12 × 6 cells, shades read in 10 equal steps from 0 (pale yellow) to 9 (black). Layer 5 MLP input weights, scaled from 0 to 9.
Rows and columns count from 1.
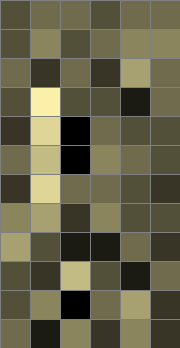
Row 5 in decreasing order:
9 7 6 6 5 1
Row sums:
32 29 32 31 34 31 31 30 37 34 34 35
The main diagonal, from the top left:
6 4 5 6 6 6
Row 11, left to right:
6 4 9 5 3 7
